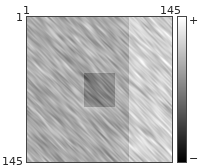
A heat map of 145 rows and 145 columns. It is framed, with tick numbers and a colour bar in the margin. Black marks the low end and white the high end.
Ninth with the lowest average: centre. Average level on the scale: 70%. Odd patch: lower, in the centre. Seam: vertical, 70% of the way across, the right part higher.
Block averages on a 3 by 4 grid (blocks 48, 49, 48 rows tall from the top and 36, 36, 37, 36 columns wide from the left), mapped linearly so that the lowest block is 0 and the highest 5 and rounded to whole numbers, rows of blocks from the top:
1 1 2 5 | 1 0 1 5 | 1 1 2 5
